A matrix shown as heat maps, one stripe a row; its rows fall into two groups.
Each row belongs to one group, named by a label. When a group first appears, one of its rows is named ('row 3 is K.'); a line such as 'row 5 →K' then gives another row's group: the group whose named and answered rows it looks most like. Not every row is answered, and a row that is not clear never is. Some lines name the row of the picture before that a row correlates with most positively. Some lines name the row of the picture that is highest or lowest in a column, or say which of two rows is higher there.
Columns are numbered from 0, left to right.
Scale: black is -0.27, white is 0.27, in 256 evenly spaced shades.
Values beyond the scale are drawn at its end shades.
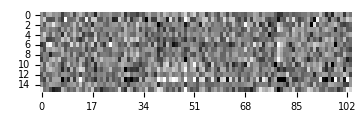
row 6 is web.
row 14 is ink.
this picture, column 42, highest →10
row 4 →ink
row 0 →web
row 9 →ink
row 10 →web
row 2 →ink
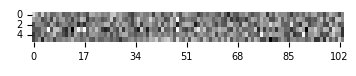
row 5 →web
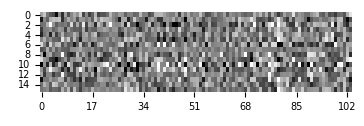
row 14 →ink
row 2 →web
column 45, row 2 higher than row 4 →No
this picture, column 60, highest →8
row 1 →ink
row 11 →web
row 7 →web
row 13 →ink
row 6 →web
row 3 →ink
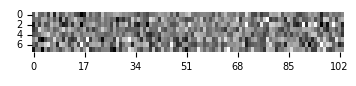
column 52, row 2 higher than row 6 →Yes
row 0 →ink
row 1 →web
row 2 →ink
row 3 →web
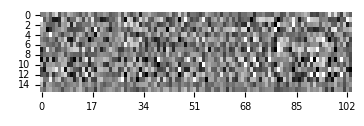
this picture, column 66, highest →9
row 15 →web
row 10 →ink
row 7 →web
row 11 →ink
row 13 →web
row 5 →ink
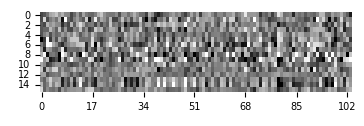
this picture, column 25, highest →7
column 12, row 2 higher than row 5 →No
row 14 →web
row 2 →web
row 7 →ink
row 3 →ink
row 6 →web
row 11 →ink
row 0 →ink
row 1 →ink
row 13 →web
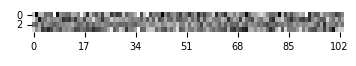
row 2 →web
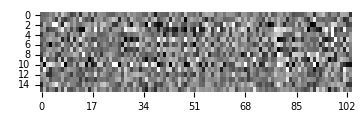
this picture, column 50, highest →10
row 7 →web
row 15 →ink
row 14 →ink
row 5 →web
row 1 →ink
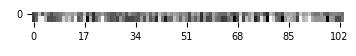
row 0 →web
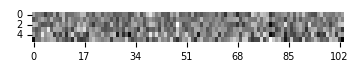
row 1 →web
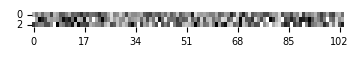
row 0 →ink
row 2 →ink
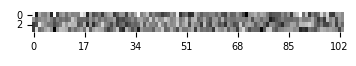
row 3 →ink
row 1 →web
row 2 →web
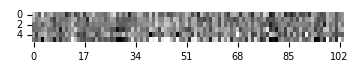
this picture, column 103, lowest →4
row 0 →web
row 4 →ink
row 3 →web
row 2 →web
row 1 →web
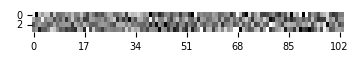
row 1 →web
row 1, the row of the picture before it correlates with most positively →0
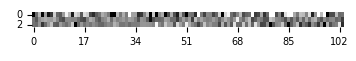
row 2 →web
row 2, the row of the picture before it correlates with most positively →1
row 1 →ink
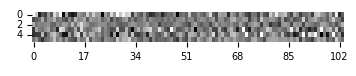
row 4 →ink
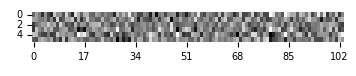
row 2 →ink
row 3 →ink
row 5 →web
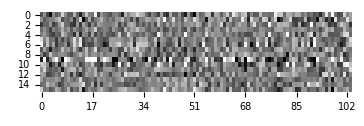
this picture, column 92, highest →9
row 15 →web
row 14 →web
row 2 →ink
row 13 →web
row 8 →ink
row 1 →web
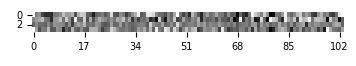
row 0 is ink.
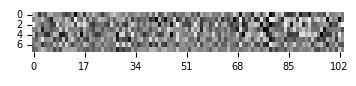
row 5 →web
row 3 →web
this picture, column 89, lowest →0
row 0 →web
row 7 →web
